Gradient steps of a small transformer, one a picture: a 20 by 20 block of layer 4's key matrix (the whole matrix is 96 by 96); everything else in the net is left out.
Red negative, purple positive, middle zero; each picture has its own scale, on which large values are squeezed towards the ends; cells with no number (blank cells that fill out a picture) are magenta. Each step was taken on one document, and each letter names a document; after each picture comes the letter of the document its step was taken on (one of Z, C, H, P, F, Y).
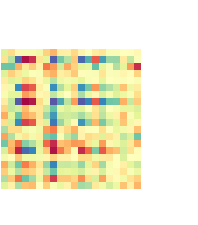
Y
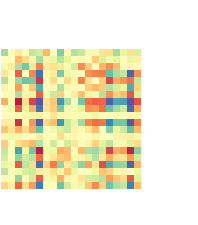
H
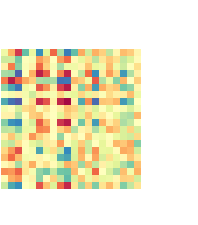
H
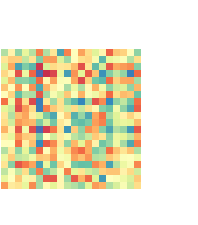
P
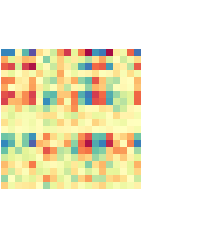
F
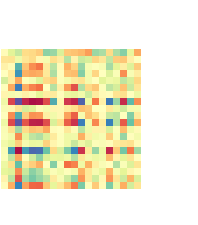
Y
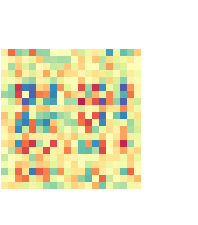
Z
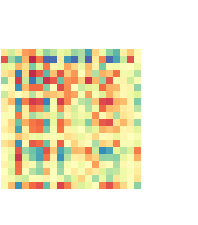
H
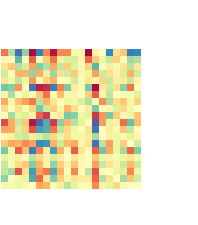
Z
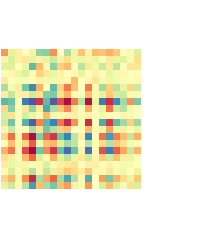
F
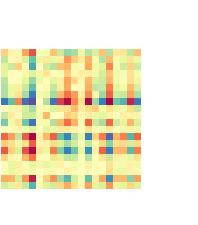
F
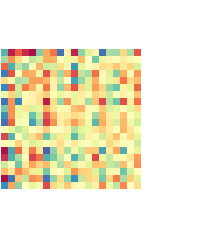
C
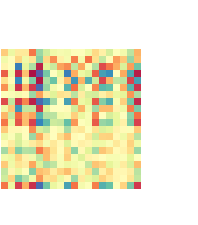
H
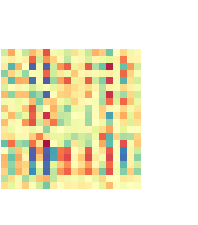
F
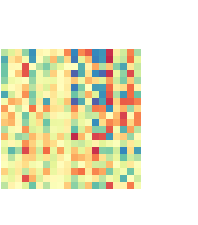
Y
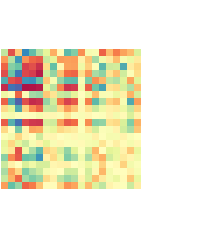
H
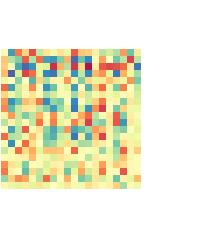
P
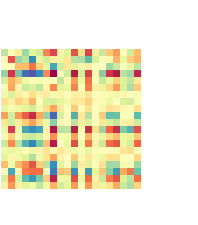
P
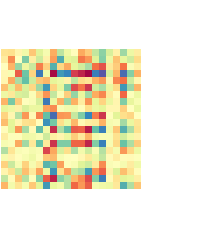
P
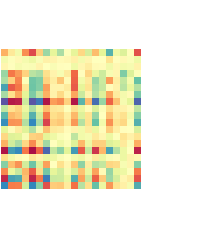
C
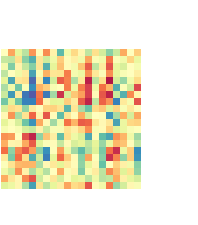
F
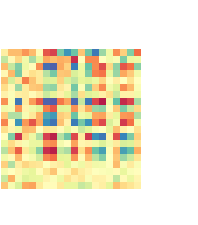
Y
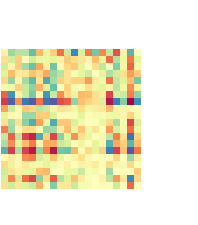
F
